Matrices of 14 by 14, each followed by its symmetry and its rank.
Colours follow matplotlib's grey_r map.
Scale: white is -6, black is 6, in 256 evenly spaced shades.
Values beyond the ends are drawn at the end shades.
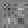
symmetric, rank three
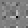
symmetric, rank two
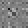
symmetric, rank three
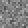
neither, full rank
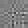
antisymmetric, rank two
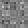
antisymmetric, rank two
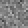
neither, full rank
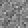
neither, full rank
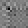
symmetric, rank three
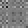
symmetric, rank two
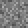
neither, full rank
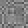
antisymmetric, rank two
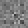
symmetric, rank three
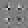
symmetric, rank two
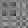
symmetric, rank two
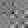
symmetric, rank three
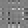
antisymmetric, rank two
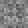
antisymmetric, rank two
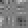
symmetric, rank two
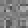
antisymmetric, rank two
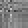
antisymmetric, rank two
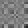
symmetric, rank two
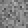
neither, full rank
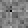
symmetric, rank three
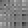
symmetric, rank two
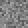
neither, full rank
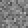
neither, full rank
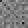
symmetric, rank three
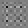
symmetric, rank two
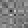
symmetric, rank three
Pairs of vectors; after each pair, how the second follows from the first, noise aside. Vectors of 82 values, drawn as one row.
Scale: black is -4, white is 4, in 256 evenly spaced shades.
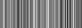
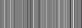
partly zeroed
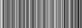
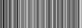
reversed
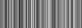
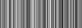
reversed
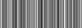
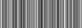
copied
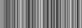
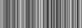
copied
